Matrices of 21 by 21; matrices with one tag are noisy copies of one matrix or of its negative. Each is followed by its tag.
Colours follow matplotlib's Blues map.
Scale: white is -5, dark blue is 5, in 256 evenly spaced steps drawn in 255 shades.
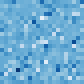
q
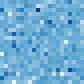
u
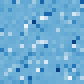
q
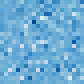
q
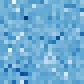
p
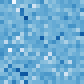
p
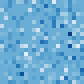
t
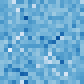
p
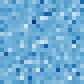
q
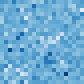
p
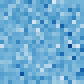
t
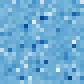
q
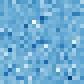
q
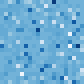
t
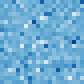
q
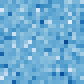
u
